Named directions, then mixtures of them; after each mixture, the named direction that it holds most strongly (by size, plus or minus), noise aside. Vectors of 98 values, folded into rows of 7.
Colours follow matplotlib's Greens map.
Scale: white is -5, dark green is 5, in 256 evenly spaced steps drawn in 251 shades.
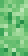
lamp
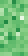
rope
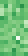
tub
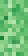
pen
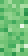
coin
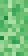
pen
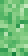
lamp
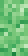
lamp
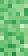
coin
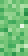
coin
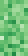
pen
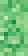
pen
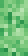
lamp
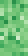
rope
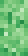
lamp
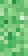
rope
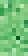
tub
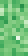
tub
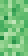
pen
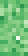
tub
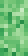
lamp
